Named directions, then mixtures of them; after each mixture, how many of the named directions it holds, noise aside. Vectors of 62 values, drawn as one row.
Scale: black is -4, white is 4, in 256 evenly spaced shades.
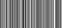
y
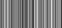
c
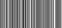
one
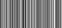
one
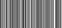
one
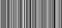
one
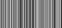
two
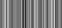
two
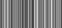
one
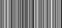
one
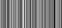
one
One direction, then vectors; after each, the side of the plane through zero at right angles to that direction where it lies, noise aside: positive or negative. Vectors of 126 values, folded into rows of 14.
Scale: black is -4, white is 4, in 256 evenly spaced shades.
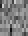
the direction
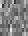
negative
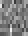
negative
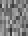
positive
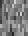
positive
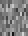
negative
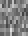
negative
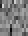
positive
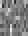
negative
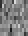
positive
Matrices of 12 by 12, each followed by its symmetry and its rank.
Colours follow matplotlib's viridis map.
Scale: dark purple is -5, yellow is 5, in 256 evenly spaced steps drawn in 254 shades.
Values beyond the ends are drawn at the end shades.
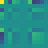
symmetric, rank one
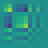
symmetric, rank one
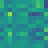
neither, rank two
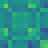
symmetric, rank two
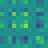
symmetric, rank two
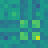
symmetric, rank two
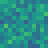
neither, full rank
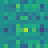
neither, rank two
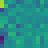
neither, rank two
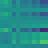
neither, rank one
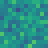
neither, full rank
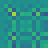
symmetric, rank two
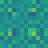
symmetric, rank two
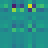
neither, rank one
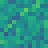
neither, full rank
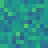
neither, full rank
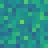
neither, full rank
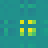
symmetric, rank one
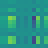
neither, rank one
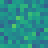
neither, full rank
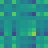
symmetric, rank one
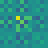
symmetric, rank two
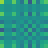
symmetric, rank one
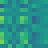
neither, rank two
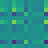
neither, rank one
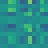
neither, rank two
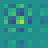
symmetric, rank one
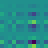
neither, rank one
